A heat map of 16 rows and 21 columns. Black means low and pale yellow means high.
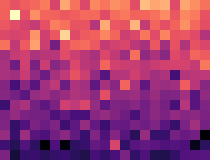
There is an overall slope up to the top. No single row or column stands out from its neighbours. No regular stripes run through it.
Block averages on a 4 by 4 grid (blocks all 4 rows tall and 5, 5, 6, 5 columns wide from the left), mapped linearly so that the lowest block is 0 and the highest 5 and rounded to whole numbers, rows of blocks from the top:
5 5 5 5 / 3 3 3 3 / 1 2 2 2 / 0 0 0 0
